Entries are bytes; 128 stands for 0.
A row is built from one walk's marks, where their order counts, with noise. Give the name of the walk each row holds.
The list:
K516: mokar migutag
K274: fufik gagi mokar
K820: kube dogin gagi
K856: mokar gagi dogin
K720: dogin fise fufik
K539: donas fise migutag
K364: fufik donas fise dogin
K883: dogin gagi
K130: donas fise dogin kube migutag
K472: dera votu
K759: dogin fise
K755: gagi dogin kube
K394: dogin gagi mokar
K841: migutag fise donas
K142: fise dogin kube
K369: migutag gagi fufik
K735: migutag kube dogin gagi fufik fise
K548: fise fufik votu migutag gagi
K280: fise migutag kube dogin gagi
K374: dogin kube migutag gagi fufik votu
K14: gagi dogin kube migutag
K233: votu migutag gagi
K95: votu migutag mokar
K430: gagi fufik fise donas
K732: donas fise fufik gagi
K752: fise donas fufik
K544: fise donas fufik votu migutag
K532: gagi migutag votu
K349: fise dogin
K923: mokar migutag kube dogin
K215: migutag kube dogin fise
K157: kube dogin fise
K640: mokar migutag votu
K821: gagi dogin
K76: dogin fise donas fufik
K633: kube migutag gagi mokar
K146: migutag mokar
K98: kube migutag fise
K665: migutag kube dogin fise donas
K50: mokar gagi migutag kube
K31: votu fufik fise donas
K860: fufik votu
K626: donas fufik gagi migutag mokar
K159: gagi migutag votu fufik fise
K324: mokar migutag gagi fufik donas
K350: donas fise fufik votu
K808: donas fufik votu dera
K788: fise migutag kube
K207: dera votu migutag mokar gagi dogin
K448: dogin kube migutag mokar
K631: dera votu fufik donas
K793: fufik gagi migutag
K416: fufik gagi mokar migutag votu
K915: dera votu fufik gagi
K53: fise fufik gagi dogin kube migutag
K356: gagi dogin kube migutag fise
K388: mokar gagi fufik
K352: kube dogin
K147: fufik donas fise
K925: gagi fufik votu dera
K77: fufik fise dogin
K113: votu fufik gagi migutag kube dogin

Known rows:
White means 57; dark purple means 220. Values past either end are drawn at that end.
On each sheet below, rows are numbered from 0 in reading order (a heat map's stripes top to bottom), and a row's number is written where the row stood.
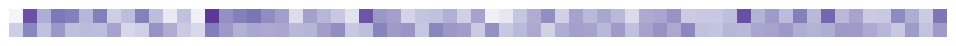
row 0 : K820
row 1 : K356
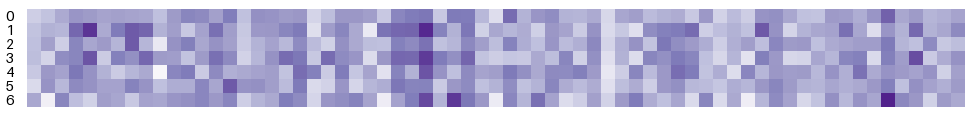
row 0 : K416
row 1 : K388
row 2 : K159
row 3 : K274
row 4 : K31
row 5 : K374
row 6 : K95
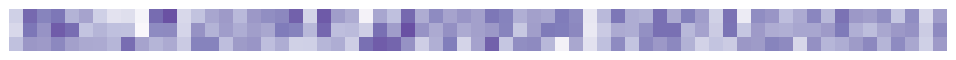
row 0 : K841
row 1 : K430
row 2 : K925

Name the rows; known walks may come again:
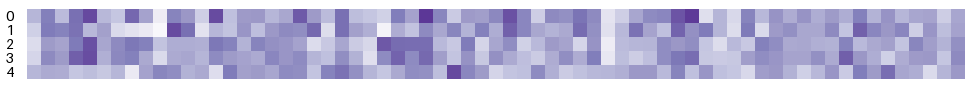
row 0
K752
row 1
K841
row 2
K915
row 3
K732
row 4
K448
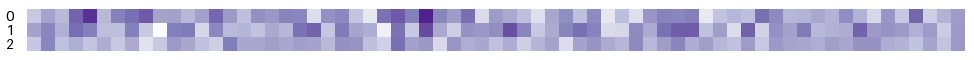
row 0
K388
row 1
K147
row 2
K356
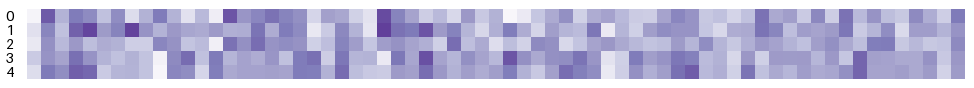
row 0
K820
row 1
K369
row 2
K14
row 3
K31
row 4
K430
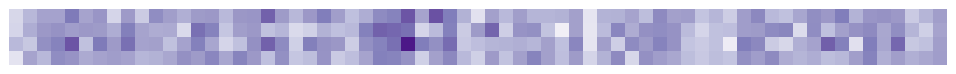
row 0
K626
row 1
K925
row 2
K274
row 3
K374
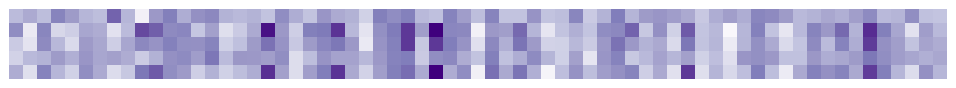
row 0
K159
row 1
K146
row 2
K95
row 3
K416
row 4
K516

